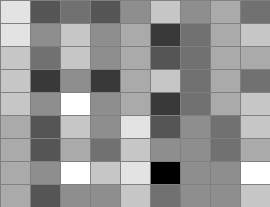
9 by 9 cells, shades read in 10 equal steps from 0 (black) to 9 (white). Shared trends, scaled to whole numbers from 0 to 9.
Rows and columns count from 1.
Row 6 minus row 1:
-2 0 3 2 3 -4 0 -2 3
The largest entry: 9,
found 3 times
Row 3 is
7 4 7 5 6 3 4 6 6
